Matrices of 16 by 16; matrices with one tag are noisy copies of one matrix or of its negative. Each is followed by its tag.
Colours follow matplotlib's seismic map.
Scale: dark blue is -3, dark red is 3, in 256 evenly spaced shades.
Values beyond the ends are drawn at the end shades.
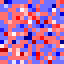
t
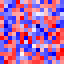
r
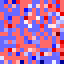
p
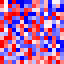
p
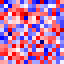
t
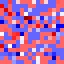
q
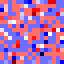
q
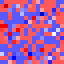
t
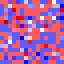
q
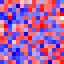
t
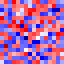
q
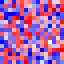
p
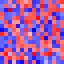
p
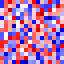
r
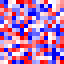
q
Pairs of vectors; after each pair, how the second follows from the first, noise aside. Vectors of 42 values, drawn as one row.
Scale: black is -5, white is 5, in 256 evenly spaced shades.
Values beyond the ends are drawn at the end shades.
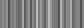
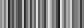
scaled up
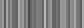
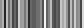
scaled up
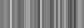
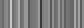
sign-scrambled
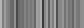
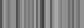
sign-scrambled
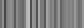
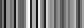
scaled up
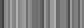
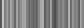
sign-scrambled
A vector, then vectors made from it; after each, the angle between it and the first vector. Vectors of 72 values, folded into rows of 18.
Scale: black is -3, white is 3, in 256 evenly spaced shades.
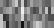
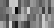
partly aligned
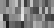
nearly parallel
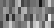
orthogonal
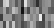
partly opposed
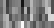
partly opposed
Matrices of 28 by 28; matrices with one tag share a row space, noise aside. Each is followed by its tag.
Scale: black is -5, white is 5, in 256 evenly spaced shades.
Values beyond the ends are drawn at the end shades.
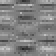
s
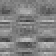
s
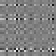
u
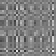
u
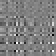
u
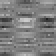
s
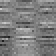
s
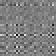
u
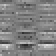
s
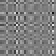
u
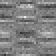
s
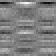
s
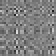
u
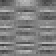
s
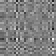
u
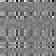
u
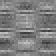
s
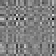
u
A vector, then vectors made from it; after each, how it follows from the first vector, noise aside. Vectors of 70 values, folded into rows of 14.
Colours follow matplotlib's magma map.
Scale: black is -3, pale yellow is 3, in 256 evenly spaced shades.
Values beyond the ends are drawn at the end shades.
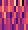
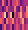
wrapped around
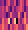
wrapped around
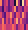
negated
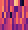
sign-scrambled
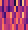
negated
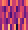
wrapped around
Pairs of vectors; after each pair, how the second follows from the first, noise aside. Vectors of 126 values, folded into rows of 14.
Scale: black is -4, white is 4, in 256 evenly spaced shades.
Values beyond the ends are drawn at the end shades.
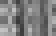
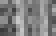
negated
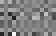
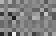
copied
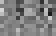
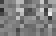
negated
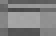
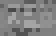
partly zeroed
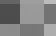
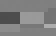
partly zeroed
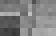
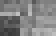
copied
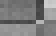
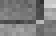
copied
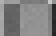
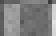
negated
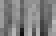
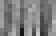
copied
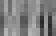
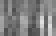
negated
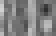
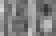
copied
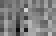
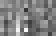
negated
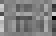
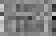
copied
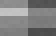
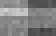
copied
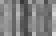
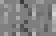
partly zeroed
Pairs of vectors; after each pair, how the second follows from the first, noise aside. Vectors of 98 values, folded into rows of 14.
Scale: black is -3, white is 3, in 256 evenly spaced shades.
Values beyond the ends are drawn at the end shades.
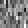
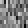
negated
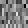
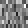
negated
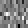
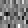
negated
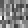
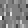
partly zeroed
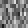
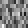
negated
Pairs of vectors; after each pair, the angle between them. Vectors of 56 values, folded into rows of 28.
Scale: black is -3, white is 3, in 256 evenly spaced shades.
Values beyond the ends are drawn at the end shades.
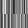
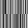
nearly opposite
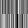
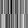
partly aligned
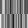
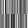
partly aligned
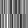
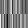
nearly opposite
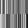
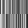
nearly parallel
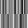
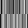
partly opposed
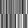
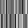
nearly parallel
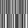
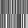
partly aligned
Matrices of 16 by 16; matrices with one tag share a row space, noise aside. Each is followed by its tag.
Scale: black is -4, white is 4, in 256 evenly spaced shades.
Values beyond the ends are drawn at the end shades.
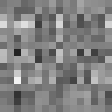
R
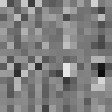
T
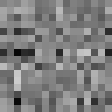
R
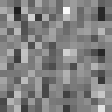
T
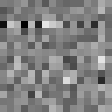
T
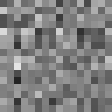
R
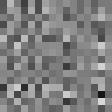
T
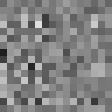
T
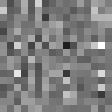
T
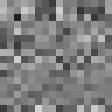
R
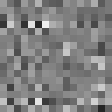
T
